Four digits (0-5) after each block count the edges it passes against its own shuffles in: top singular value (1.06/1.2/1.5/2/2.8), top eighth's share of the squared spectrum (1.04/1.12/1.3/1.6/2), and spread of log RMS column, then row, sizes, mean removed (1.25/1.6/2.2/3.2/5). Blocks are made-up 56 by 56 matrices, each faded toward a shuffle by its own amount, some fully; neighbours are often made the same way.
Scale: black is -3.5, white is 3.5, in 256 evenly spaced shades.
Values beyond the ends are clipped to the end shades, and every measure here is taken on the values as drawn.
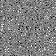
3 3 1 1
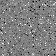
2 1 0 0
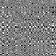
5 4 3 3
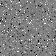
0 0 0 0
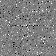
2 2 0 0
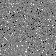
0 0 0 0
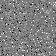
1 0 0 0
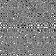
4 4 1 3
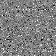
1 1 0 2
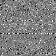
2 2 0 2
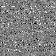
1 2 0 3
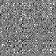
4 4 2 2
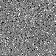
2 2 0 0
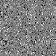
3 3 1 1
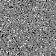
2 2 0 0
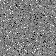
0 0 0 0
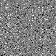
3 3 0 1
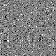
3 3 1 1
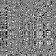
4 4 2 2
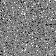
0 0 0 0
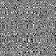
4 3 2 2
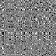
4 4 2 2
